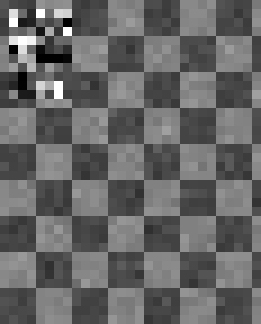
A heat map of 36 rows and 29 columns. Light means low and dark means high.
Slope: none. Roughest part: top left. Grain: checkered. Odd patch: rougher, in the top left.
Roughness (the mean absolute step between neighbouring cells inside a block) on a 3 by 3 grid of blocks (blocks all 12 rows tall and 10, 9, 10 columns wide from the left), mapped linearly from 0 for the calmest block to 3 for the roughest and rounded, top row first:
3 0 0
0 0 0
0 0 0
